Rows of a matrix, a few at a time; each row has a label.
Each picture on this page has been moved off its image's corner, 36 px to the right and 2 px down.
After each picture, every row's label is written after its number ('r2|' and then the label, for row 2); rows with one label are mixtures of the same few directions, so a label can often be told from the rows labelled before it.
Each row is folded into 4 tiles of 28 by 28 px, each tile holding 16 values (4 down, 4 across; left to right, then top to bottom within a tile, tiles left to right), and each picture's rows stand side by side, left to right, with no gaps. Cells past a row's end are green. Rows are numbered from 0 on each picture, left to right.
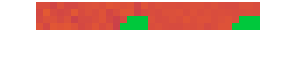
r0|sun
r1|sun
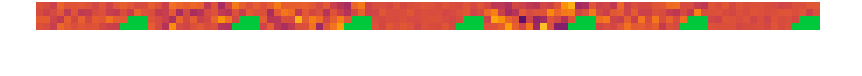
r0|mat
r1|mat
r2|sun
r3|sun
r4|sun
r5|mat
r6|mat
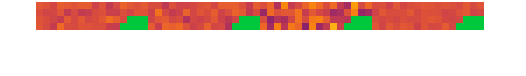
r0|mat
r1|sun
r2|sun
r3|sun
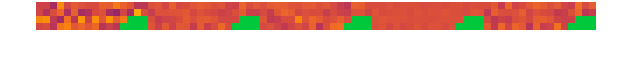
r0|mat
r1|sun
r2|sun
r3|sun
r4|sun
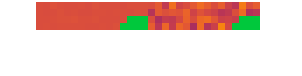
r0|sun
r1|sun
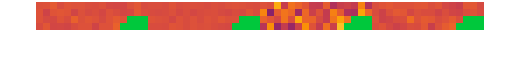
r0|sun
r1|mat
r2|sun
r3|sun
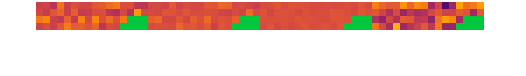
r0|mat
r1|mat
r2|sun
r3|mat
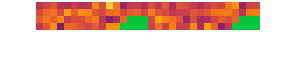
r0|mat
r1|sun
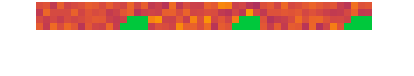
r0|sun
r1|mat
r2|sun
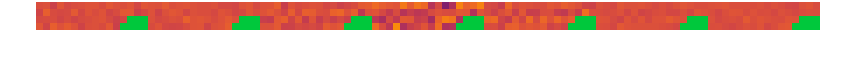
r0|sun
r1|sun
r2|mat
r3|mat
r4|mat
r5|mat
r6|sun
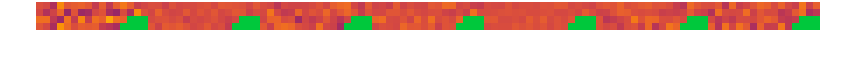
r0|mat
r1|sun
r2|sun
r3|mat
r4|mat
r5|sun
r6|sun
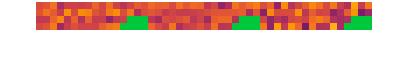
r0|mat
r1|mat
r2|sun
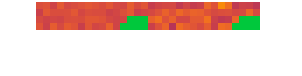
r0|sun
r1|mat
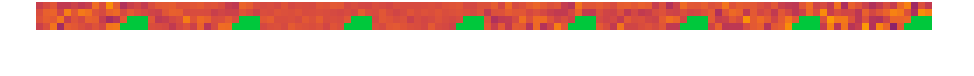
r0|mat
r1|sun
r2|mat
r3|sun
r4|sun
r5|mat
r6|sun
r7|sun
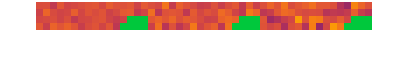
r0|sun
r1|sun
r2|sun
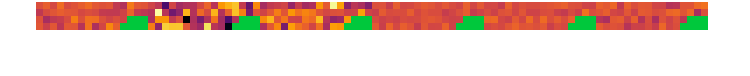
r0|sun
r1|sun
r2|mat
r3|sun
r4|mat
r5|mat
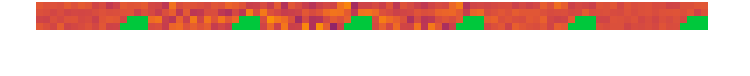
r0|mat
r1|mat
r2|sun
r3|sun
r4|mat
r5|mat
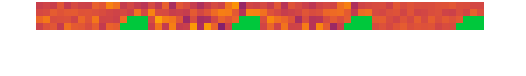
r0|mat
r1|sun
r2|sun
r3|mat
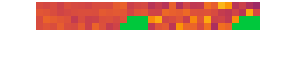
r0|sun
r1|mat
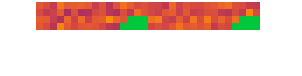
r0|mat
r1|mat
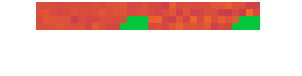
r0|sun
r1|mat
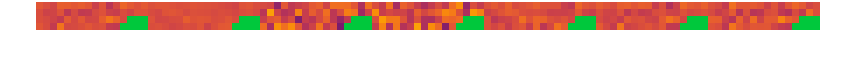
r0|mat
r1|sun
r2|sun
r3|sun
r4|sun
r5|mat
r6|mat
